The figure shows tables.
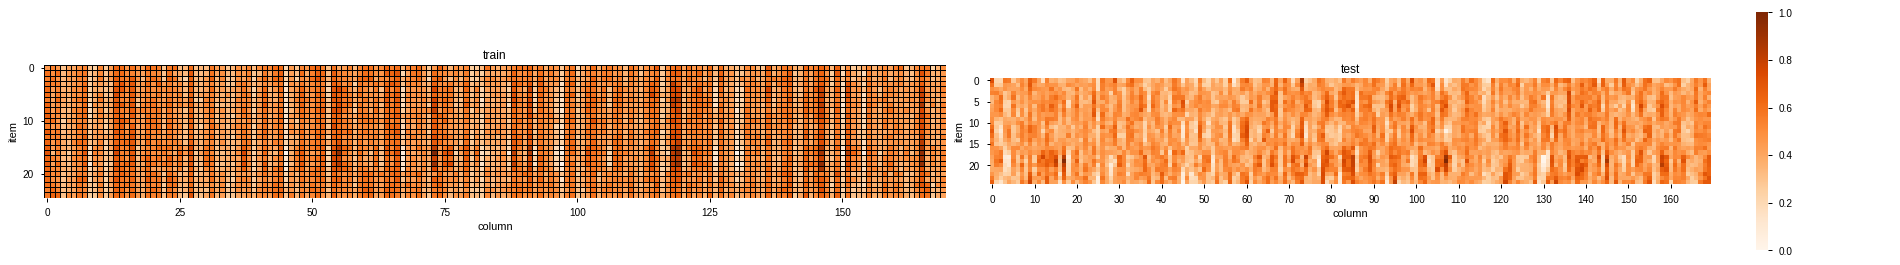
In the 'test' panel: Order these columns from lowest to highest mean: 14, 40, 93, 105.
93, 105, 40, 14
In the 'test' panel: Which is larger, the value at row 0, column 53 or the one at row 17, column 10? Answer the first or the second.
the second
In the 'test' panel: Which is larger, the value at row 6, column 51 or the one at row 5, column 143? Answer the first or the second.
the second
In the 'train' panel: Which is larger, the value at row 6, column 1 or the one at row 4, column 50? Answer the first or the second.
the second
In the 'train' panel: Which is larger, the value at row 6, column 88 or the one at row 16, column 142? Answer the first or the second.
the first
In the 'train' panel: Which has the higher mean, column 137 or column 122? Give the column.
122
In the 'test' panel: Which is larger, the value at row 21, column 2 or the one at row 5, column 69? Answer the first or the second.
the second
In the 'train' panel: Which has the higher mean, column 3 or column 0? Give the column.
0
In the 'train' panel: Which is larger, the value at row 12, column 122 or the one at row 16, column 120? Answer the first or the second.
the first
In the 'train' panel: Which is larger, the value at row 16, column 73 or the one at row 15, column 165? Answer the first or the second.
the first
